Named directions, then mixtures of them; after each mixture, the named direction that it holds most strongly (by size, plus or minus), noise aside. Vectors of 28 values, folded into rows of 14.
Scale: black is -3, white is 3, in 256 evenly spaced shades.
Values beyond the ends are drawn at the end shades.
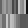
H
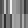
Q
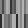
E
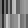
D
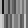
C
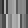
D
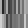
C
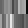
H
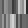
H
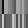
E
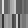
E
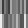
C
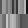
H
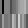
E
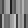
E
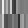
D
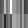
Q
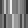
Q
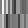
D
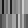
E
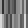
C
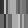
Q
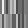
E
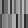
E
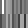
C
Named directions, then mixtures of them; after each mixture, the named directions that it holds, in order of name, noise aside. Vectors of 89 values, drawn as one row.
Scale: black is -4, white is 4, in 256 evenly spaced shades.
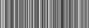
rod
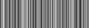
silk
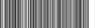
silk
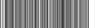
rod, silk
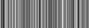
rod, silk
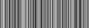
silk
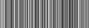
rod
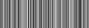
rod, silk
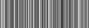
rod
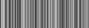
rod, silk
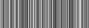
rod, silk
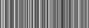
rod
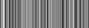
rod, silk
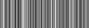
silk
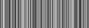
silk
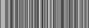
rod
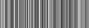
rod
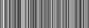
silk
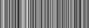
silk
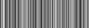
silk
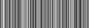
silk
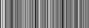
rod, silk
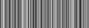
silk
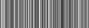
rod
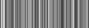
rod, silk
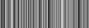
rod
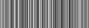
rod, silk
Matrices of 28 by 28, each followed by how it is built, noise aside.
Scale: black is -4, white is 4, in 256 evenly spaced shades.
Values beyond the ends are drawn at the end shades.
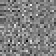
low rank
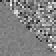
upper triangular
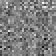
low rank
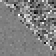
upper triangular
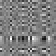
low rank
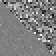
upper triangular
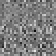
low rank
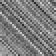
Toeplitz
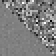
upper triangular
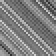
Toeplitz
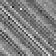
Toeplitz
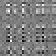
low rank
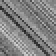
Toeplitz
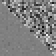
upper triangular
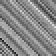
Toeplitz
